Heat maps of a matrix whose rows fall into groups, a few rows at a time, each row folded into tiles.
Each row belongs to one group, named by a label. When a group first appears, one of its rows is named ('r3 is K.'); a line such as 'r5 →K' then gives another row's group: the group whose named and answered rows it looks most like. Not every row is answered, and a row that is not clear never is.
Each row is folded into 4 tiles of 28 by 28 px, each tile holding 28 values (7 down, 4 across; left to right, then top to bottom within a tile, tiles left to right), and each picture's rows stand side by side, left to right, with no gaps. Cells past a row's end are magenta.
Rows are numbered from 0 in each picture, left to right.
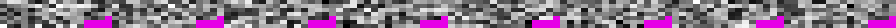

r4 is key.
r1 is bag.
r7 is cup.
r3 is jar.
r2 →cup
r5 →key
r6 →jar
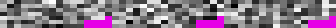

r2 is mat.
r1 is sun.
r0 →key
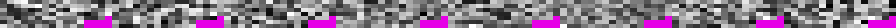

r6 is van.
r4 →key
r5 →sun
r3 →cup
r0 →cup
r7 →jar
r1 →jar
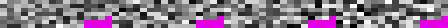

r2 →mat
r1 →jar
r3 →bag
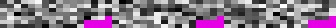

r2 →cup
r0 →mat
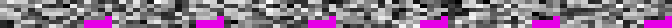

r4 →cup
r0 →van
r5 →cup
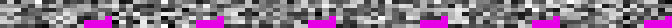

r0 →mat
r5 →van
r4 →mat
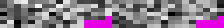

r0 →cup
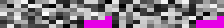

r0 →van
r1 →bag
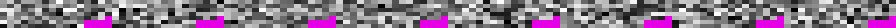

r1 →sun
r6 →van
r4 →key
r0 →mat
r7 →sun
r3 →bag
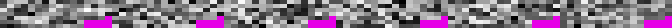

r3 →van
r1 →jar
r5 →bag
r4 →sun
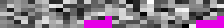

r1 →mat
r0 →sun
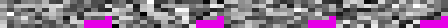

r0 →sun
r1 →mat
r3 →cup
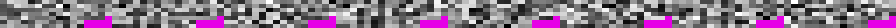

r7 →key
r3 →mat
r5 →van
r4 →sun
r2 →sun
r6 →cup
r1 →mat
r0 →cup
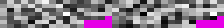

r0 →sun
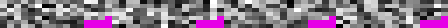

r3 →mat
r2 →van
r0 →van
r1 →mat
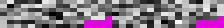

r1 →bag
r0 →key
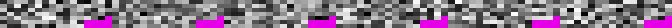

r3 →mat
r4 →key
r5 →sun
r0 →jar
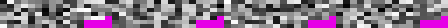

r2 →bag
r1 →jar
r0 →key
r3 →bag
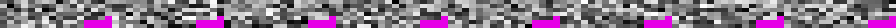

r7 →sun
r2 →van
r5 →van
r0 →bag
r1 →key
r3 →bag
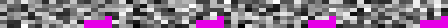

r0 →jar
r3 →mat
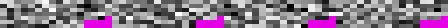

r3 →van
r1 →key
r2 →cup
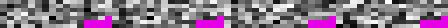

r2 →sun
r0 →bag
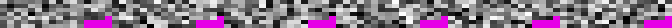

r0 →bag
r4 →cup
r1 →key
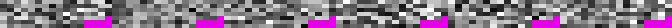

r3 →key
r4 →bag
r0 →key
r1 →cup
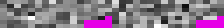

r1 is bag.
